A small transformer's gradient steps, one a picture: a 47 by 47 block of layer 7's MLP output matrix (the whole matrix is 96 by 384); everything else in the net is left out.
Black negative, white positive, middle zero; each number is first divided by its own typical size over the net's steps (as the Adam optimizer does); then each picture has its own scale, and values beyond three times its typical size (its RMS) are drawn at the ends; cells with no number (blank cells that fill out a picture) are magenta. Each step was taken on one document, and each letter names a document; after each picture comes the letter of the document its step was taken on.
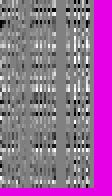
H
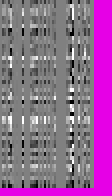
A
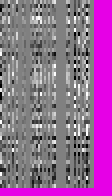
H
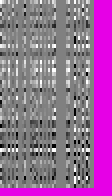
H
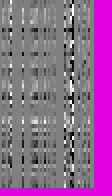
A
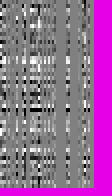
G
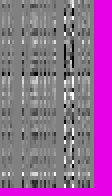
A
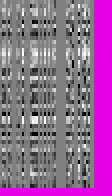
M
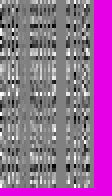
H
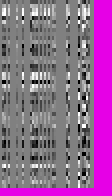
M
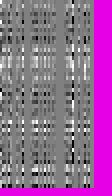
A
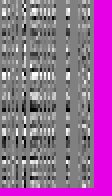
G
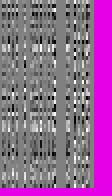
H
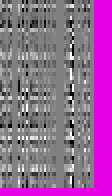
A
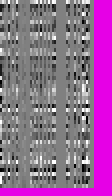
H
